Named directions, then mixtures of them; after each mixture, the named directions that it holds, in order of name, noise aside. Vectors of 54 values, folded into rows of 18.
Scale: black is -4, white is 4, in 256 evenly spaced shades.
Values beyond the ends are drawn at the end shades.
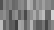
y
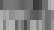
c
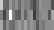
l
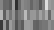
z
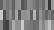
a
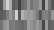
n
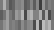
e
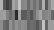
n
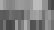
c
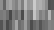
c, e, l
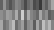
a, c, e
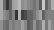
n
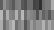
a, c, e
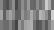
l, y, z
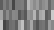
a, y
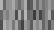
a, e, y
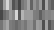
n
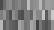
e, y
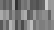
c, z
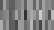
e, y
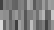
c, y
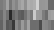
c, l, y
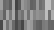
a, z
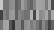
a, c, l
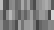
l, y, z
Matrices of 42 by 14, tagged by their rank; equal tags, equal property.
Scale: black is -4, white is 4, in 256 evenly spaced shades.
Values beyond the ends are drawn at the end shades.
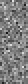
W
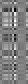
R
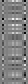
R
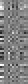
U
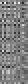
U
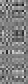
U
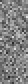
W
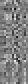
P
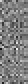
P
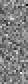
W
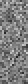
W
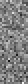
W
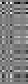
R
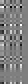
R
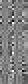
P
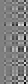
R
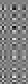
R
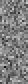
W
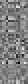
P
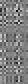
U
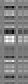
R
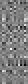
P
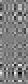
U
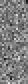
W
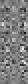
P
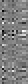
U
